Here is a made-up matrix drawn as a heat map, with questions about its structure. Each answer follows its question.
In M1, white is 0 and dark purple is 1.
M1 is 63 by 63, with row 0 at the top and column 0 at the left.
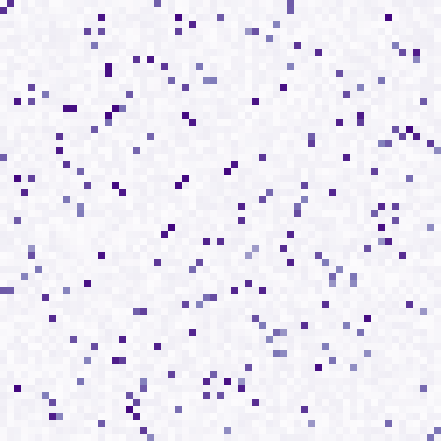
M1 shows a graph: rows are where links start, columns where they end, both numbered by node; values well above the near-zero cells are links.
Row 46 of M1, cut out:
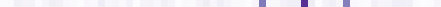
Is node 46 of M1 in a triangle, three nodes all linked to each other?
no
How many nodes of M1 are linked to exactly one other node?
1
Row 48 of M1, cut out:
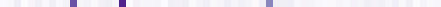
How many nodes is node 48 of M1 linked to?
3
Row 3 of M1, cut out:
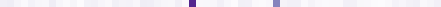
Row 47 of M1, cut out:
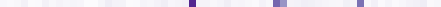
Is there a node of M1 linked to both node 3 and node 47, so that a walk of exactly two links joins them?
yes
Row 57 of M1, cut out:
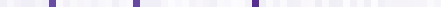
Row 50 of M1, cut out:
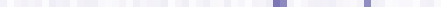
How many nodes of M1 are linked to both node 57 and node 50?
0
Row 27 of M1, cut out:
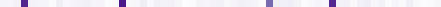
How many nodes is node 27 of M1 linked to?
4
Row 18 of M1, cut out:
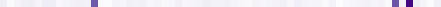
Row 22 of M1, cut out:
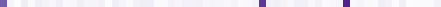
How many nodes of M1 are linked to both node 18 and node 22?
0
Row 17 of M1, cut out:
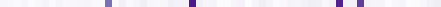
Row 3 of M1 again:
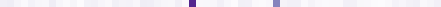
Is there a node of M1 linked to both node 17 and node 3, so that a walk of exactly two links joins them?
yes
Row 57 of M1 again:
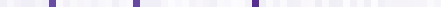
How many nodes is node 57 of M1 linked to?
3
